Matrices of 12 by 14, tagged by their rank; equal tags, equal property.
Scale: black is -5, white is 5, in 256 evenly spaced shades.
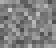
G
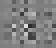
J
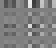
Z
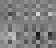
J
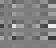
Z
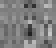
J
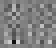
J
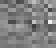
J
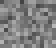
G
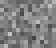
G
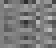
J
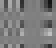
Z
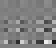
Z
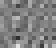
J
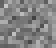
G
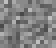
G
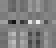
Z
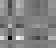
Z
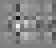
J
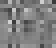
J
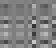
Z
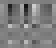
Z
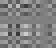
Z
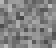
G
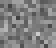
G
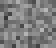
G
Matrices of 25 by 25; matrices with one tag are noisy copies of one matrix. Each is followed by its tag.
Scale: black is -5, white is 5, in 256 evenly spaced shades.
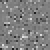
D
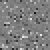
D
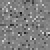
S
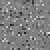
S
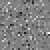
S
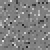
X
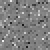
X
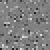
D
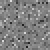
X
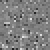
D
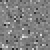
D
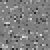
D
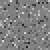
X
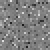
X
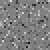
X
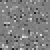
D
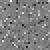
X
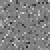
X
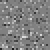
D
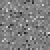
S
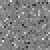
X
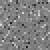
X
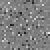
S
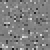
D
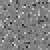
X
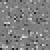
D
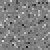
X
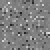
S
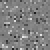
D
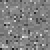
D
